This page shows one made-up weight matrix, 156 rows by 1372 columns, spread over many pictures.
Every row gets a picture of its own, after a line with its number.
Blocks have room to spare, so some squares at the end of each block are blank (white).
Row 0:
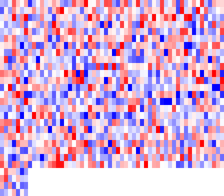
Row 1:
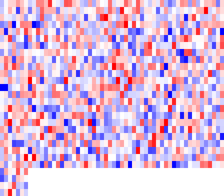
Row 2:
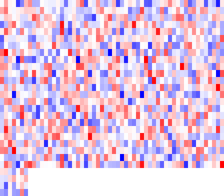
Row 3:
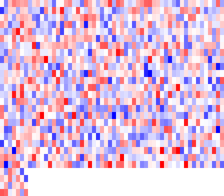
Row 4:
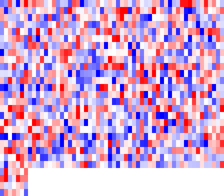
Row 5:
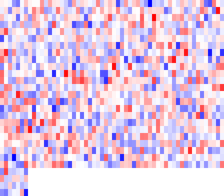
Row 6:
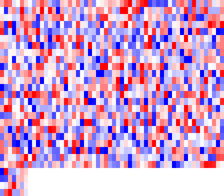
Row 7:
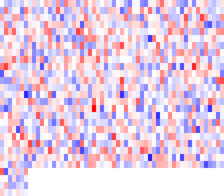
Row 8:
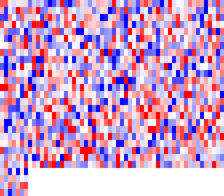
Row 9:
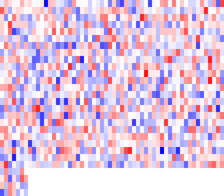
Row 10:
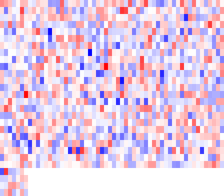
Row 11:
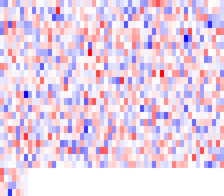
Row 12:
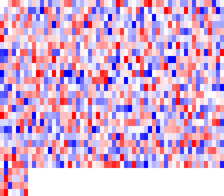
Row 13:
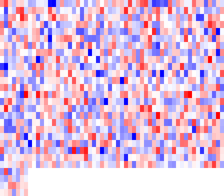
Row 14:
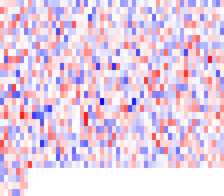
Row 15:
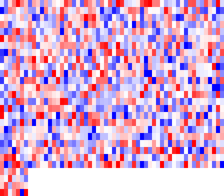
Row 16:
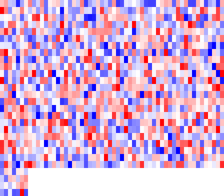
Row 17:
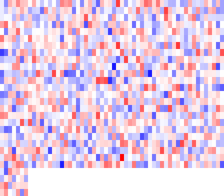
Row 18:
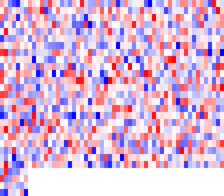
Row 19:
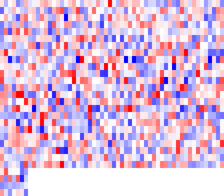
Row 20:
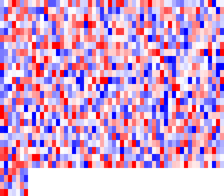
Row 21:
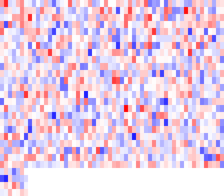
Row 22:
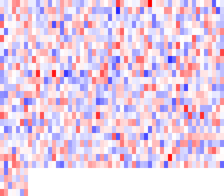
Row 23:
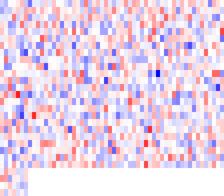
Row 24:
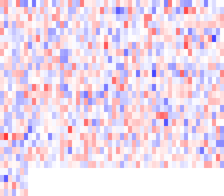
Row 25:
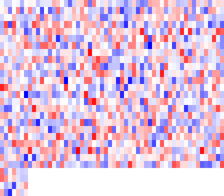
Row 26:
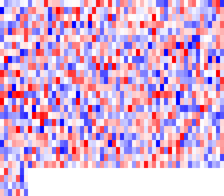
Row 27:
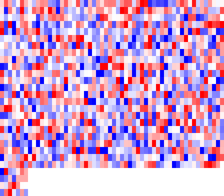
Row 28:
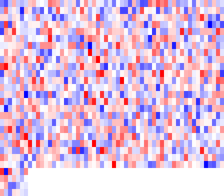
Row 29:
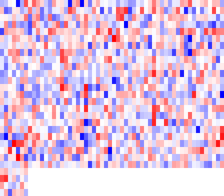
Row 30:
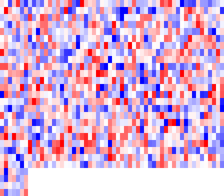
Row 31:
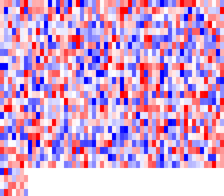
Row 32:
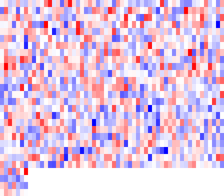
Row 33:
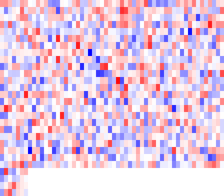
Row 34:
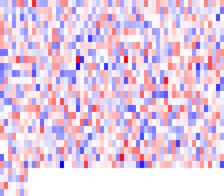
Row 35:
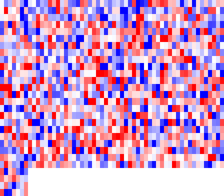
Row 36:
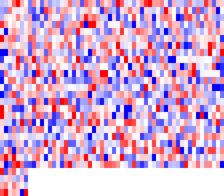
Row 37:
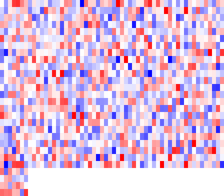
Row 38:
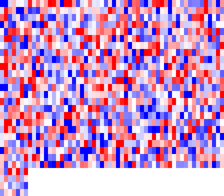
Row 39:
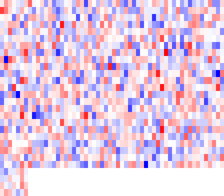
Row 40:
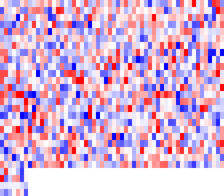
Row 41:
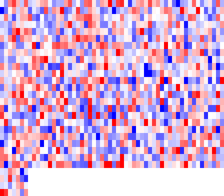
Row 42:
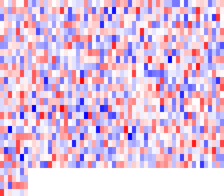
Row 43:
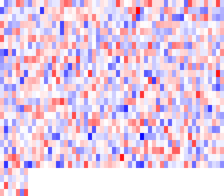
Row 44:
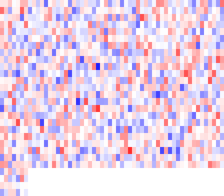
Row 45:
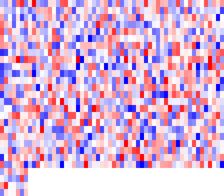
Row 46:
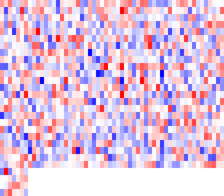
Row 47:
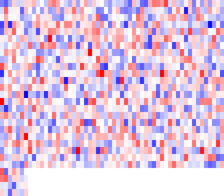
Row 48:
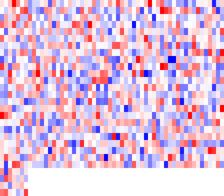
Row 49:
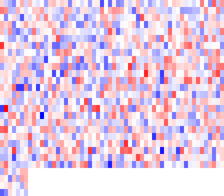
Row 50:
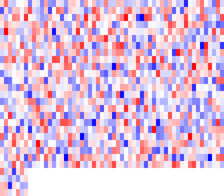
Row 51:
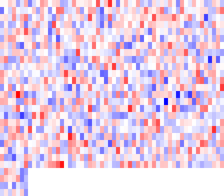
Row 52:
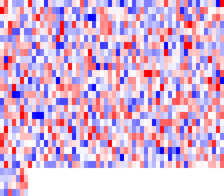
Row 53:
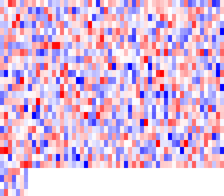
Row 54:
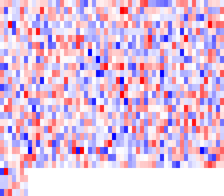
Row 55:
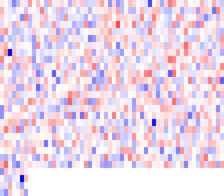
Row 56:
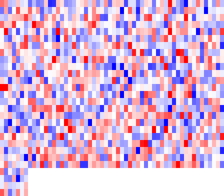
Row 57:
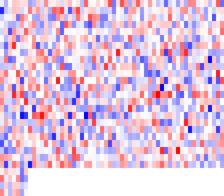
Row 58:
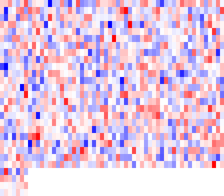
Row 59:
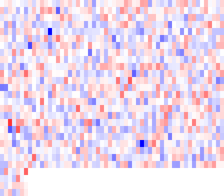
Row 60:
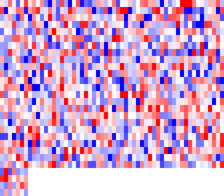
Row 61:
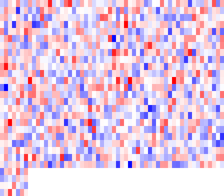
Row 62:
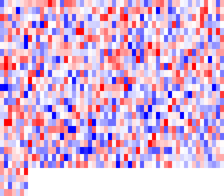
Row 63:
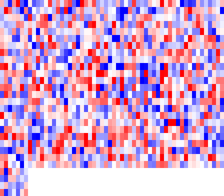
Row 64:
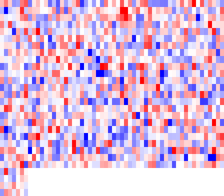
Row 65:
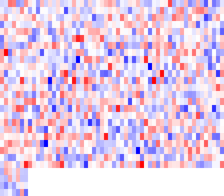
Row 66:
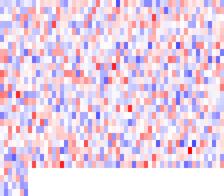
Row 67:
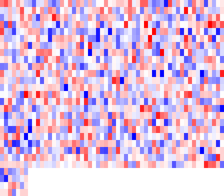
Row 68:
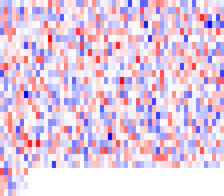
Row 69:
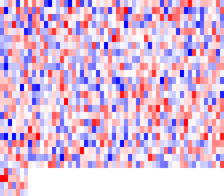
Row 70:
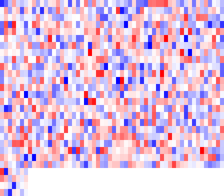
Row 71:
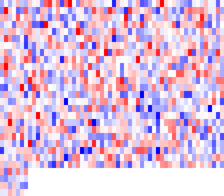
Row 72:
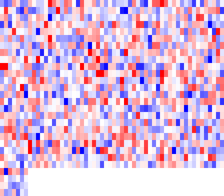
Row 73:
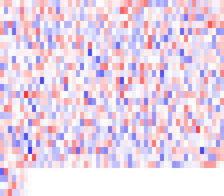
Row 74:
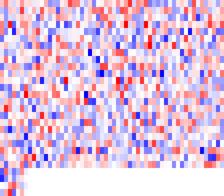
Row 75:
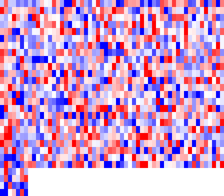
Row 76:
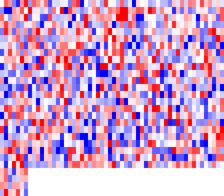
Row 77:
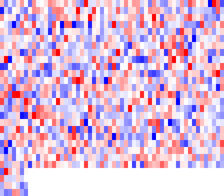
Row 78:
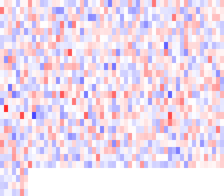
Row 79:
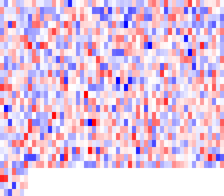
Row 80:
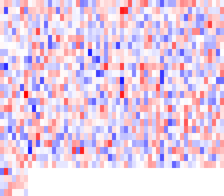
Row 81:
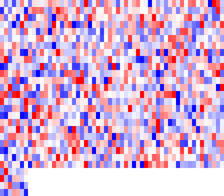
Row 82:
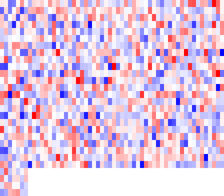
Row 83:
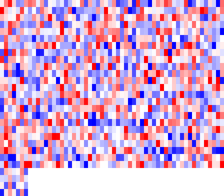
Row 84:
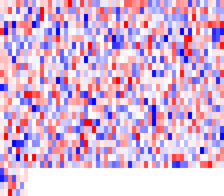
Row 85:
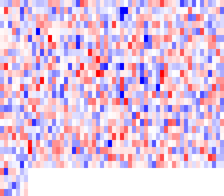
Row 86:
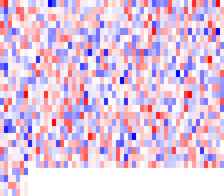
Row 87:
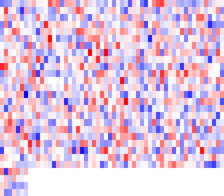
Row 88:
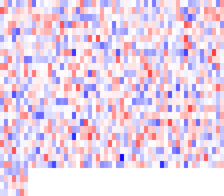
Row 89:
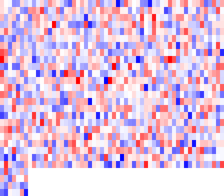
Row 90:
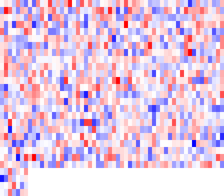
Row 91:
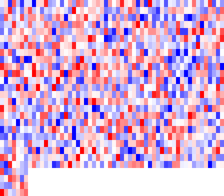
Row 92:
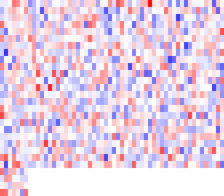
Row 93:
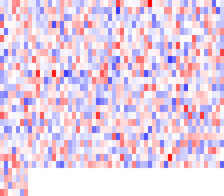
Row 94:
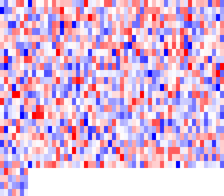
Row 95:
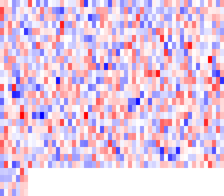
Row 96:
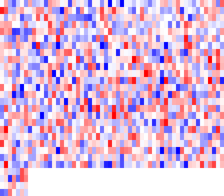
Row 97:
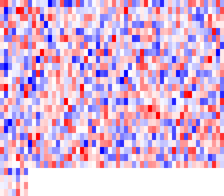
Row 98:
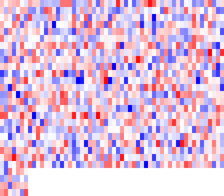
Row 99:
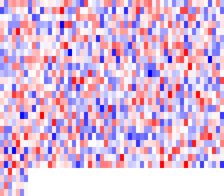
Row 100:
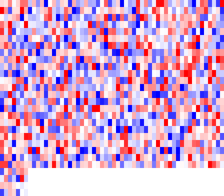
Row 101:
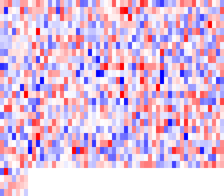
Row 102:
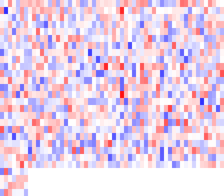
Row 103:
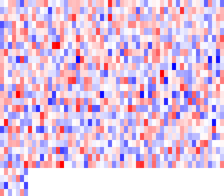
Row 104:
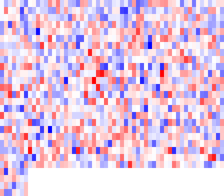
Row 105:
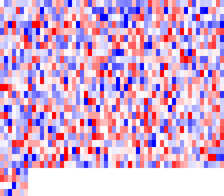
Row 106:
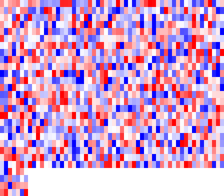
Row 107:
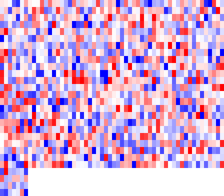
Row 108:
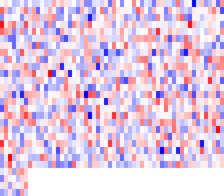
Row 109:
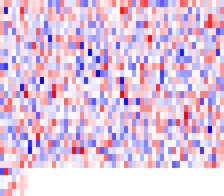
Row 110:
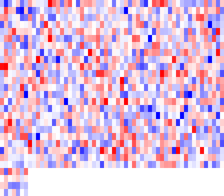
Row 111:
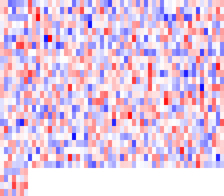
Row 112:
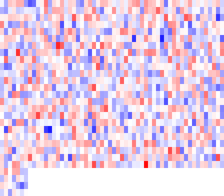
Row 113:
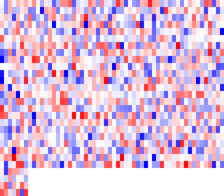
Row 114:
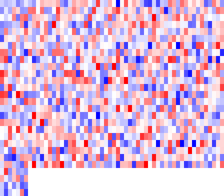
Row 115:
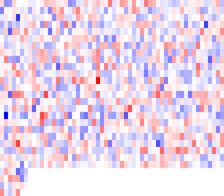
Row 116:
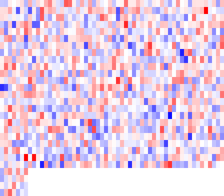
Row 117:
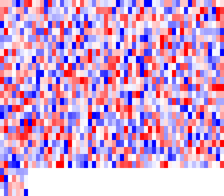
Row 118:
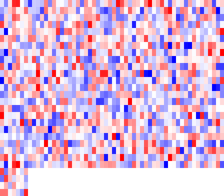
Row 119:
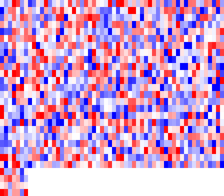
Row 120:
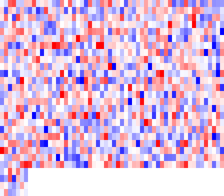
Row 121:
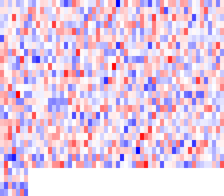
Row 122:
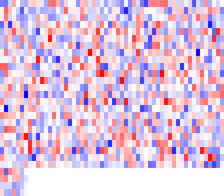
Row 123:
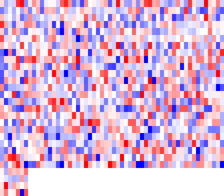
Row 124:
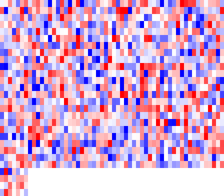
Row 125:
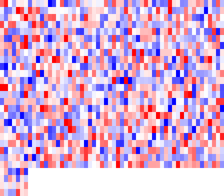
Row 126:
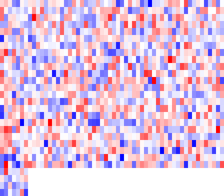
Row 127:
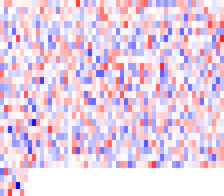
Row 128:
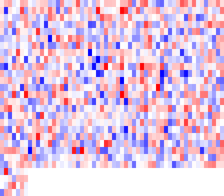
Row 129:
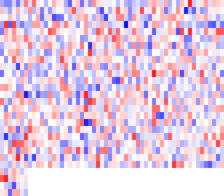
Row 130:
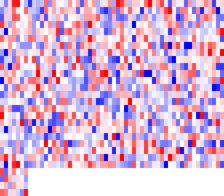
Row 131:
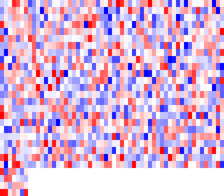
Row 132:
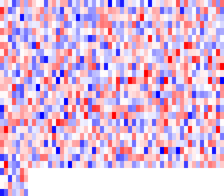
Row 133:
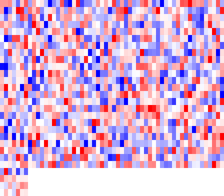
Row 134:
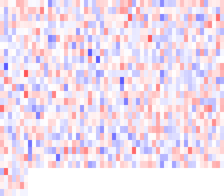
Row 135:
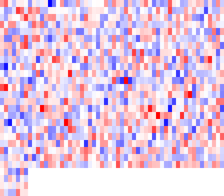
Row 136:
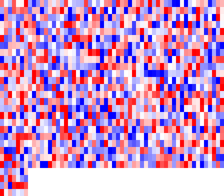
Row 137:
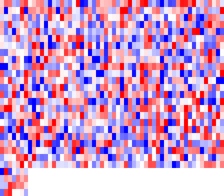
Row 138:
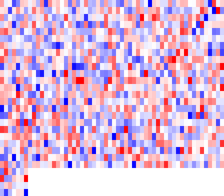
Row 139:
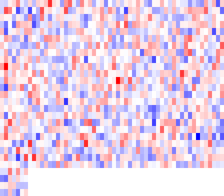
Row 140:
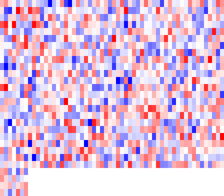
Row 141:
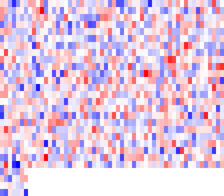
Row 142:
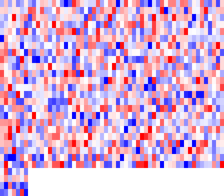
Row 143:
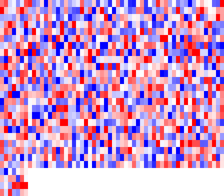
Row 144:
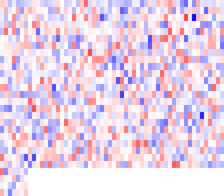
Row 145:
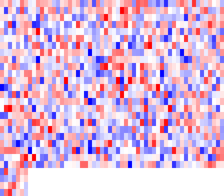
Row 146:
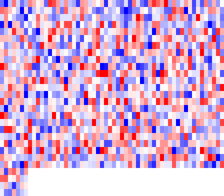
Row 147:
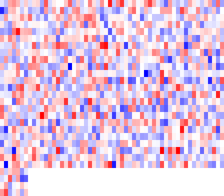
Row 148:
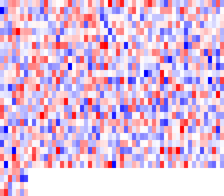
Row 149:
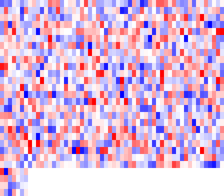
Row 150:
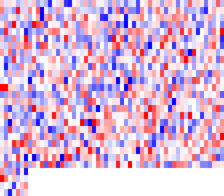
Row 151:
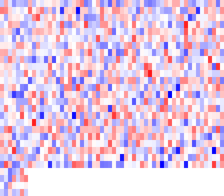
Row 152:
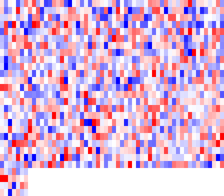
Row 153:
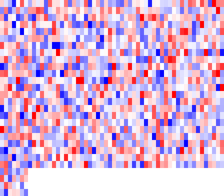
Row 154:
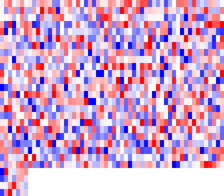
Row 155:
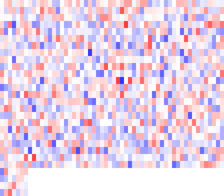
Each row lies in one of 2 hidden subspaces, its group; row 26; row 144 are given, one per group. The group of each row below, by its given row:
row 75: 26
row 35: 144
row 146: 144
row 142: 26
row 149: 144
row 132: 26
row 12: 26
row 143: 26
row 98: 26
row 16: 26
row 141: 26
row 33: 144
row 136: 26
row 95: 26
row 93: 26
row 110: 144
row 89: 26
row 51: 26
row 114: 26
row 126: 26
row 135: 144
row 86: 144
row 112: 26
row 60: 144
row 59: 144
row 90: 144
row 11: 144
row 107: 26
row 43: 26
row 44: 26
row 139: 144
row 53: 26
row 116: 144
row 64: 144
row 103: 26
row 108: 26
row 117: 26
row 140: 144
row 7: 144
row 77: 26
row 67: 144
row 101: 144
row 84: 144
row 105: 144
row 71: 144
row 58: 144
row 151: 26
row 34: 26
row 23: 26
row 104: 144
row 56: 144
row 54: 144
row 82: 26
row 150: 144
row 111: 26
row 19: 26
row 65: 26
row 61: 144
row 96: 26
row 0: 26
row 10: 144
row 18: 26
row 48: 26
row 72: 144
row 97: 144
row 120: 26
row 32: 144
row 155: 144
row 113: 26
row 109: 144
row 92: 26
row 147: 26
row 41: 26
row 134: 144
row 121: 26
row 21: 144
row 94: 26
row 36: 26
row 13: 144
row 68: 144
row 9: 26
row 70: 144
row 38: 144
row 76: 144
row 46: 144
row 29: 144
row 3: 26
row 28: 144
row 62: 144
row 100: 26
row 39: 26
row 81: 26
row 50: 144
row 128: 144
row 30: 144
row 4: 144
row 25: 144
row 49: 26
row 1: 144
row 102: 144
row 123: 26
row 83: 26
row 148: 26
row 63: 144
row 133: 144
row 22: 26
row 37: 26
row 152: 144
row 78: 26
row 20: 26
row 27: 144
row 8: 144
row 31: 144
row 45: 26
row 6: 144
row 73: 144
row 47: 144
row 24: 144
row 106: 26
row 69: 144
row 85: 144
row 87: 144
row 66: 26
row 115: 26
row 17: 26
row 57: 26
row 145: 144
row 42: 26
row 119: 26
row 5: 26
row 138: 26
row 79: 144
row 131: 26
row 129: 144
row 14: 26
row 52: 26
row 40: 26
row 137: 144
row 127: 144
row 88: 26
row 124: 144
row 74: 144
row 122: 144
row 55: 26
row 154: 144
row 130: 26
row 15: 26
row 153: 26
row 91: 26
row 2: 26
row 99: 26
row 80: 144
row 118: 26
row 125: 144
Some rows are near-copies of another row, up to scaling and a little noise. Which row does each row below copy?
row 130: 118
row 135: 125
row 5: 107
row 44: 100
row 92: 131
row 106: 98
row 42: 136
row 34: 45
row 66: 114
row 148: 147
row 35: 104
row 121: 142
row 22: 93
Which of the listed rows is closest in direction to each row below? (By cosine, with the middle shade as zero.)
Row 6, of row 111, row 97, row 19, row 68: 97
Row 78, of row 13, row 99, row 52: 52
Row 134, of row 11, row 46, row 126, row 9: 46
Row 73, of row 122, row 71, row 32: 32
